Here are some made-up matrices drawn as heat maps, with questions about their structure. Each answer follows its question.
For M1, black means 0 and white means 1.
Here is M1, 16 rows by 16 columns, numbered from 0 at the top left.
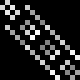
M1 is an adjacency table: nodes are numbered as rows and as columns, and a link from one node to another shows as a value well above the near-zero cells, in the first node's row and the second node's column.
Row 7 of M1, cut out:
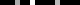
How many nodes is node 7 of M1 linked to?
3
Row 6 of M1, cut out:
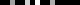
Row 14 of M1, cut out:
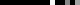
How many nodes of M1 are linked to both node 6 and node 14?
1
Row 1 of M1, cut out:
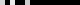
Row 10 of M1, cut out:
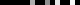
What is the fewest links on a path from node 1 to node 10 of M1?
3
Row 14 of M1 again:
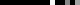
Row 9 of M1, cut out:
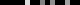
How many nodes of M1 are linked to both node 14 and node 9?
2
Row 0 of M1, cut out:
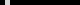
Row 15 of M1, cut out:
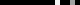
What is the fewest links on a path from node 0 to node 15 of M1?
6
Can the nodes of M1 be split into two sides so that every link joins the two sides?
yes
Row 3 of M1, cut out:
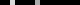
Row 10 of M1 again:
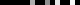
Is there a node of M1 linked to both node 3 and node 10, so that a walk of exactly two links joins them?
no
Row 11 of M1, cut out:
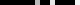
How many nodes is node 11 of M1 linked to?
3
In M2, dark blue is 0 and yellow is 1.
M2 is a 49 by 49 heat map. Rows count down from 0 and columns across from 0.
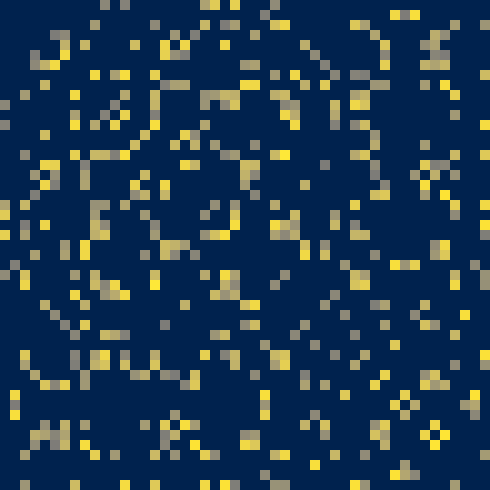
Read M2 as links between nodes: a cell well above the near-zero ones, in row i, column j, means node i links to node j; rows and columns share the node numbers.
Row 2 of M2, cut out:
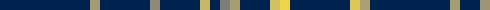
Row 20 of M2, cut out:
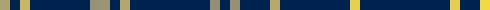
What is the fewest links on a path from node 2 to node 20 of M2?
1
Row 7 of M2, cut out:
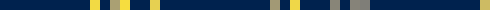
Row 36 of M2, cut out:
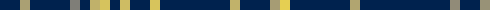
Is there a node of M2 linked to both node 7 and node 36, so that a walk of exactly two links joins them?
yes
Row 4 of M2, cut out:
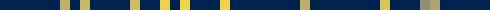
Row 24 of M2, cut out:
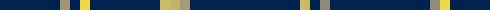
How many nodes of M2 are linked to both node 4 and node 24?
6
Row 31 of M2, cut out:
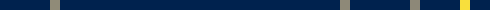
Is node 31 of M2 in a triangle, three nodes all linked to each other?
no
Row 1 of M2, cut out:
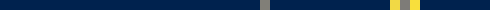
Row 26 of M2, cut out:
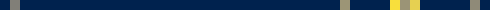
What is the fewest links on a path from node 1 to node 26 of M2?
1
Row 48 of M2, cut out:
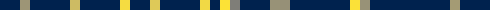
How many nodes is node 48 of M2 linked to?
12
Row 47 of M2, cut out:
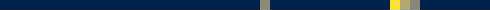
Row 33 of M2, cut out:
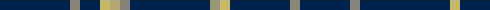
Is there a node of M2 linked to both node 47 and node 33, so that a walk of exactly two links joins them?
no
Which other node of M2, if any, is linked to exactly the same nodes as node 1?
node 47
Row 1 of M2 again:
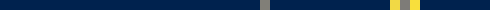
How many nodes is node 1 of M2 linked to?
4
